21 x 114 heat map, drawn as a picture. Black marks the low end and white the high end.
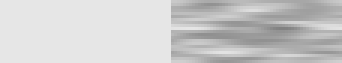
The table splits into one row of 2 panels. Panel 1,1: very high, flat. Panel 1,2: high, streaked across.
